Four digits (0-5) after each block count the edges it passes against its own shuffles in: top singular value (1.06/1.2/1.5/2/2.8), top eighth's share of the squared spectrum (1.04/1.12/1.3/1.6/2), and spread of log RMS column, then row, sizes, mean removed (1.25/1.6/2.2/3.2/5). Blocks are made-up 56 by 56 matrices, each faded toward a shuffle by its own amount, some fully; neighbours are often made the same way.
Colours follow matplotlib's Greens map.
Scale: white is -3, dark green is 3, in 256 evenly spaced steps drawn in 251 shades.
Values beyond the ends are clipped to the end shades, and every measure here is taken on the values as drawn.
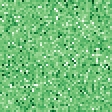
1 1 0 0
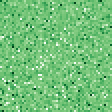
1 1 0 0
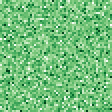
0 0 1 0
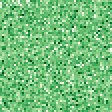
0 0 0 0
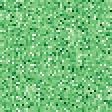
1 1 0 0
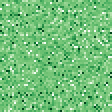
0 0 0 0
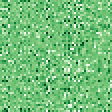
4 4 3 2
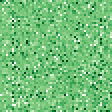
3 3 1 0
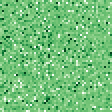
1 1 1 0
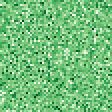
0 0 0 0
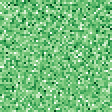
0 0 0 0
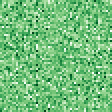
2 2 2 0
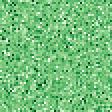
2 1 0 0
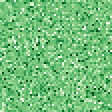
2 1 0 0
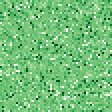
0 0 0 0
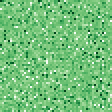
2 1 0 0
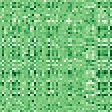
5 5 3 3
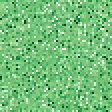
3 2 0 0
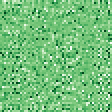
4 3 2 2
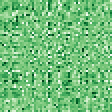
4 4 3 2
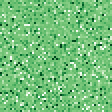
0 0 0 0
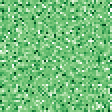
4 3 1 1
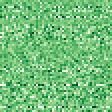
1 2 0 3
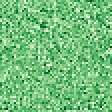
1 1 0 1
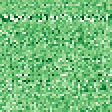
2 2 0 3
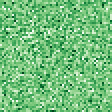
1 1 0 1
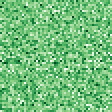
0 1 0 2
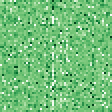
3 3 2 0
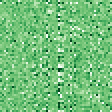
4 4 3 1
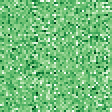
3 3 2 1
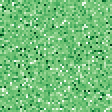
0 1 0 0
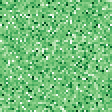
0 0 0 0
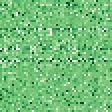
3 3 0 2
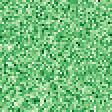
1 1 0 0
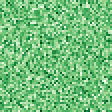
1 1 0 0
